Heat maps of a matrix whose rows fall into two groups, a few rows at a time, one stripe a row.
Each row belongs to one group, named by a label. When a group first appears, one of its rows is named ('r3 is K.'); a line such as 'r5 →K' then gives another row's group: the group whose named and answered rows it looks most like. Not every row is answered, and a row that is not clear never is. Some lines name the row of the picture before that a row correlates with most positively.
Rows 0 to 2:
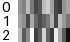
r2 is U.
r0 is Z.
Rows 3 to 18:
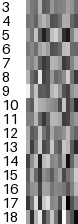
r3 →U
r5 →Z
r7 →Z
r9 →Z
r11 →Z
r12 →U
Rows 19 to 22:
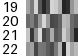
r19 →Z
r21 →U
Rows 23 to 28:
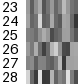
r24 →U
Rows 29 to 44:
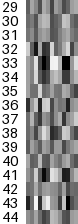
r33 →Z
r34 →Z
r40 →U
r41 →Z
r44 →Z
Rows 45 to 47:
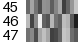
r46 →U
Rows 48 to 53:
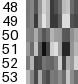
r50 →Z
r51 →Z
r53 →U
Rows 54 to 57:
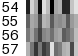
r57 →U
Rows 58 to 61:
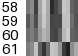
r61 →Z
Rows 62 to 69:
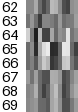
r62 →Z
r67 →Z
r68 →Z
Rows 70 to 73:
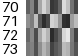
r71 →Z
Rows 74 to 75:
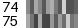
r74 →U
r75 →U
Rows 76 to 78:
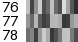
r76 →U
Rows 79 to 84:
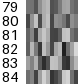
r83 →Z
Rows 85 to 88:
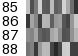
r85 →U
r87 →Z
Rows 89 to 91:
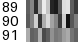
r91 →U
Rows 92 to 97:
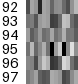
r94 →U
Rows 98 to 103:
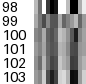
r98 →Z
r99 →U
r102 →Z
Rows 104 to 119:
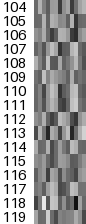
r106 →Z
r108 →U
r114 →U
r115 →Z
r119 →U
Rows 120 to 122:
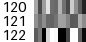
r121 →Z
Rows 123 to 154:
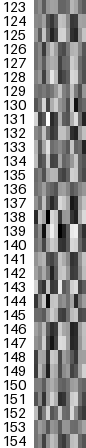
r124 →Z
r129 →U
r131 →U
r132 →Z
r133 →U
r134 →U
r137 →Z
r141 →Z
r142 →Z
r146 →Z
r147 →Z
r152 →U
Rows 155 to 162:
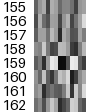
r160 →Z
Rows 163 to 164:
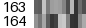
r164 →Z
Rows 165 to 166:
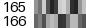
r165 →Z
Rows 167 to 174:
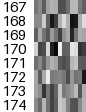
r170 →U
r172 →U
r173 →U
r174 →Z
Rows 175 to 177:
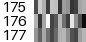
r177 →Z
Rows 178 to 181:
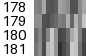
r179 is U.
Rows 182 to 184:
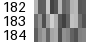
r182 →U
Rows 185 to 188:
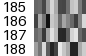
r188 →Z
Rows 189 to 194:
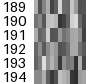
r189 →U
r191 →U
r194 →Z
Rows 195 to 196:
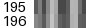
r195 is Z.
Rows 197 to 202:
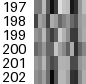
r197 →Z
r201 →Z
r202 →Z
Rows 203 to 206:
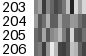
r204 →U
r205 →U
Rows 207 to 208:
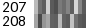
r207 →U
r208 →U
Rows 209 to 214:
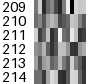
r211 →U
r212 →Z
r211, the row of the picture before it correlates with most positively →208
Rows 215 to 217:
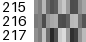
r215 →Z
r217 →Z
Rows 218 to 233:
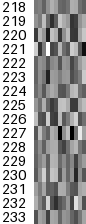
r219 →Z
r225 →Z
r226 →U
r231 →Z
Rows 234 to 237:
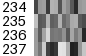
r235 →U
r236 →U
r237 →Z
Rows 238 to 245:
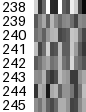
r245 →Z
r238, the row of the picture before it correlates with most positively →235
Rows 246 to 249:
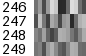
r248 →Z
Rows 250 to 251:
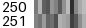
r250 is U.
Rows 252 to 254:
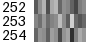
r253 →U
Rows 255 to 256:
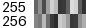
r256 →Z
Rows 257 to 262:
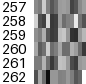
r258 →U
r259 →Z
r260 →U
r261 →Z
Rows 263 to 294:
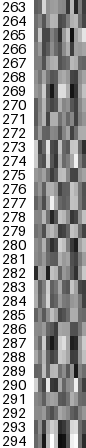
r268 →Z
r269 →Z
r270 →Z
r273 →U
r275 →Z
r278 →Z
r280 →Z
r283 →U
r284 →U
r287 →Z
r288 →Z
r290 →U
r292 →Z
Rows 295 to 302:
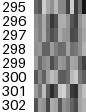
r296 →Z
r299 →U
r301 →Z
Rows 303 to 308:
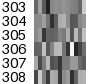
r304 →Z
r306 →U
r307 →U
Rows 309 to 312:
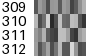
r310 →U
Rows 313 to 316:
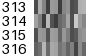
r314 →U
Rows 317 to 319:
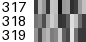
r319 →U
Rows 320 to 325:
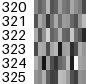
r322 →U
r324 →U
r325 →Z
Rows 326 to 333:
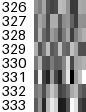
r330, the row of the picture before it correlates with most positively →324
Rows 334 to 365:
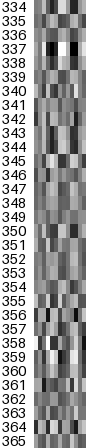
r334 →Z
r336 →Z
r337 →Z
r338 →Z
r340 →U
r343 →Z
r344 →Z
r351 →U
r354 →Z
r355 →U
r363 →U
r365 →U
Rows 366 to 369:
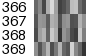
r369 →U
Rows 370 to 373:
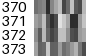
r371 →Z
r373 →U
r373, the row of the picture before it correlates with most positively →369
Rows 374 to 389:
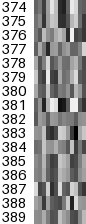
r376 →U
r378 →U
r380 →U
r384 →U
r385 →Z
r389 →Z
